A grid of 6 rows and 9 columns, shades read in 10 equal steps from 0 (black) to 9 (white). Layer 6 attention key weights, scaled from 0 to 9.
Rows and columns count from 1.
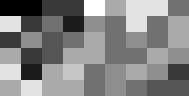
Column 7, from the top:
8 8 5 4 6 4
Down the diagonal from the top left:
0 2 3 6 4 5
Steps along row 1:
same up same up down up same down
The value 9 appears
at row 1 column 5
